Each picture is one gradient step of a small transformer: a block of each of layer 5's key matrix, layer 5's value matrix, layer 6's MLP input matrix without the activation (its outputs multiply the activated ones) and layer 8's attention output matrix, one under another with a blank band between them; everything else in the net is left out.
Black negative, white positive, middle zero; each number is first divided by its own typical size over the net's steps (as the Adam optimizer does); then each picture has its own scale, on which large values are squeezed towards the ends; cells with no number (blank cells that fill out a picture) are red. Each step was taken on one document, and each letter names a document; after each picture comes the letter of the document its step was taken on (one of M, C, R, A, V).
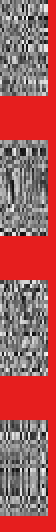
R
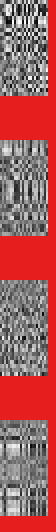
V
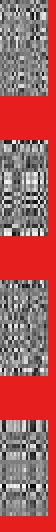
V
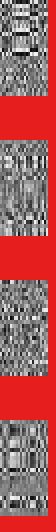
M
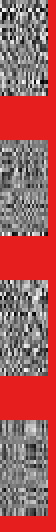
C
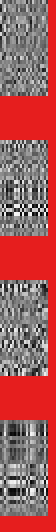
M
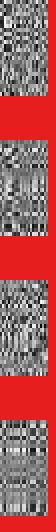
V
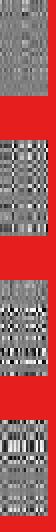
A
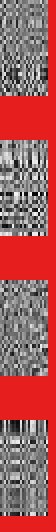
M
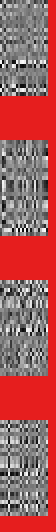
R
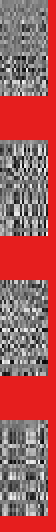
M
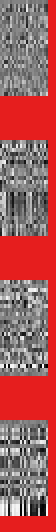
R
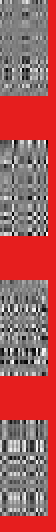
A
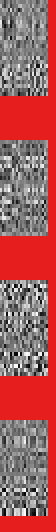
C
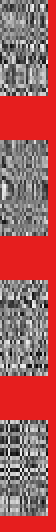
R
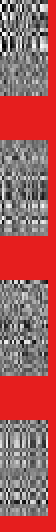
C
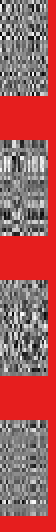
C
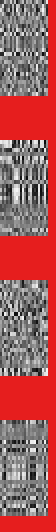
M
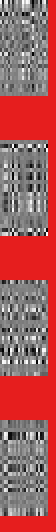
A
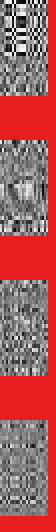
V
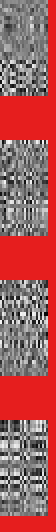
R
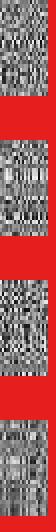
V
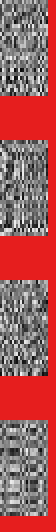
V
